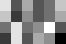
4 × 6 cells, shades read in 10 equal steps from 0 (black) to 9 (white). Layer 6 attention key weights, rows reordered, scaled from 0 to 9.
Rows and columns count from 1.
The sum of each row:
31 27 33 24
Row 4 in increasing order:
0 2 3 5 6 8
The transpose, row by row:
8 7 4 2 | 3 2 8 8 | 6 5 4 3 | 3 3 5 6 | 4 4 9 5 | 7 6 3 0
